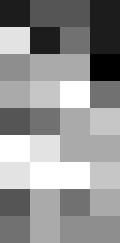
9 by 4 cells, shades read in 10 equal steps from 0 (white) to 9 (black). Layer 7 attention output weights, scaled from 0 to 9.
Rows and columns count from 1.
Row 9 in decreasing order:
5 4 4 3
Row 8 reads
6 3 5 3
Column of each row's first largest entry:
1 2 4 4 1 3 4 1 1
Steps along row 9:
down up same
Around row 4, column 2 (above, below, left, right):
3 5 3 0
